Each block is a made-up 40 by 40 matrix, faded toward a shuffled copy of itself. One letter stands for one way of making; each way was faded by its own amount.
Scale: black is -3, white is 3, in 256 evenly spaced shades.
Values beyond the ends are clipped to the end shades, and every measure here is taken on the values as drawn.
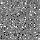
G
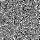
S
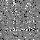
G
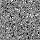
S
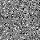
S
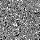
S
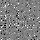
G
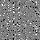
G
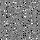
G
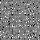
G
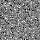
S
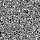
S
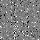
G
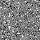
S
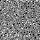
S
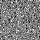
S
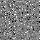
G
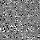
G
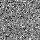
S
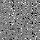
G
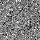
S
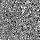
S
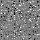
G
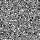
S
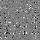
G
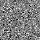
S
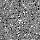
S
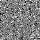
S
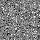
S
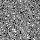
S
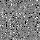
G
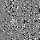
G
